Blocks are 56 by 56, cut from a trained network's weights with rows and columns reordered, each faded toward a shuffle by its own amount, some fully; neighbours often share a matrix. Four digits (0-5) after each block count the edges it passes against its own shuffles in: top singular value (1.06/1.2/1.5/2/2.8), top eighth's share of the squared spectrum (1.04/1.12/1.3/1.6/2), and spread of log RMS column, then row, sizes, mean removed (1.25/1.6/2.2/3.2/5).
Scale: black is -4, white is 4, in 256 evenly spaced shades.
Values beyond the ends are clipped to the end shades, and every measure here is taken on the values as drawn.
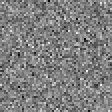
1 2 0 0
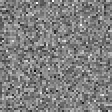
0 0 0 0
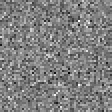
2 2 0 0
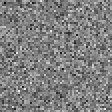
0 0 0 0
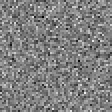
3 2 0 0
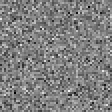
2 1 0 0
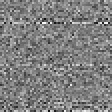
4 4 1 3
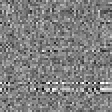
4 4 1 3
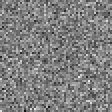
2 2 0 0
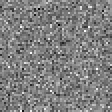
2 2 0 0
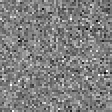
2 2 0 1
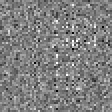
3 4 2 2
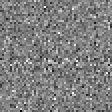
3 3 1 1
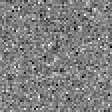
0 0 0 0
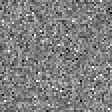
0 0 0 0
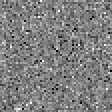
2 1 0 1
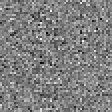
2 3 1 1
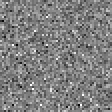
0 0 0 0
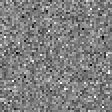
0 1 0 0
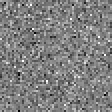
0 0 0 0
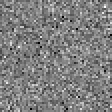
0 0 0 0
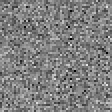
2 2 1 1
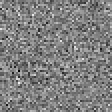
3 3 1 1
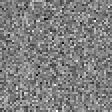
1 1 0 0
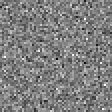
2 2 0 0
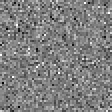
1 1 0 0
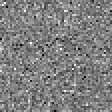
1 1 0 1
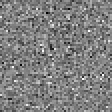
2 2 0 1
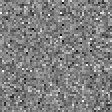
2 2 0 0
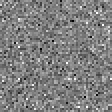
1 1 0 0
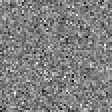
0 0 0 0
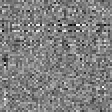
4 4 1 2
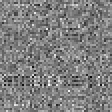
4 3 1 2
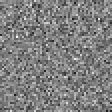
3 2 0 1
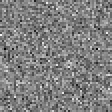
2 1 0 0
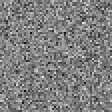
2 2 0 0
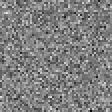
2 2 0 0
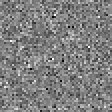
2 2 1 1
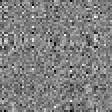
4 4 2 2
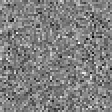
3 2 1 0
